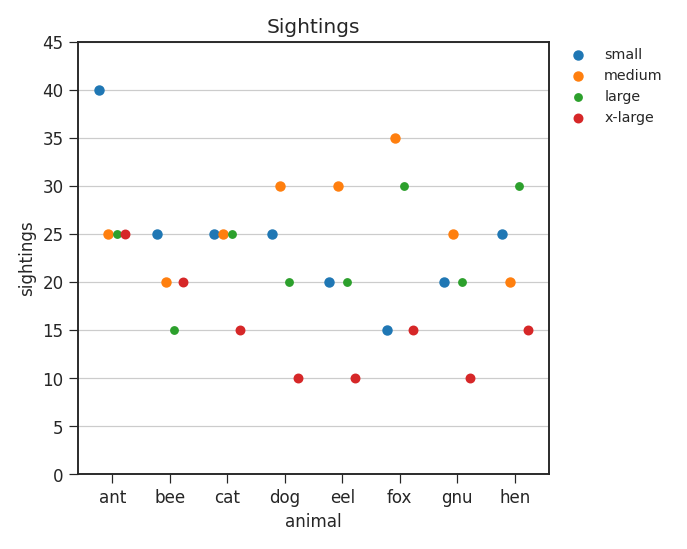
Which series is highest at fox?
medium
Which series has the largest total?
medium
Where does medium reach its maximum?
fox
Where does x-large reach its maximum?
ant
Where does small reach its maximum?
ant
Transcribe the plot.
Title: Sightings
x-axis: animal, ticks ant bee cat dog eel fox gnu hen
y-axis: sightings, ticks 0 5 10 15 20 25 30 35 40 45
Legend: small, medium, large, x-large
Values:
small: 40 25 25 25 20 15 20 25
medium: 25 20 25 30 30 35 25 20
large: 25 15 25 20 20 30 20 30
x-large: 25 20 15 10 10 15 10 15
